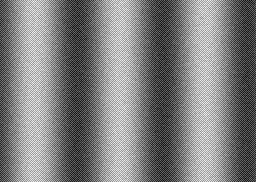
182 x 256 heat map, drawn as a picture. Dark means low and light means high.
Slope: none. Odd rows or columns: none. Seam: none. Stripes: upright, repeating 3 times.
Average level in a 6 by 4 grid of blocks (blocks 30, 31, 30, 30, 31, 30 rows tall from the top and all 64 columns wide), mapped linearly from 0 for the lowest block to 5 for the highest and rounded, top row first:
5 2 0 3 | 5 2 0 3 | 5 2 0 3 | 5 2 0 3 | 5 2 0 3 | 5 2 0 3
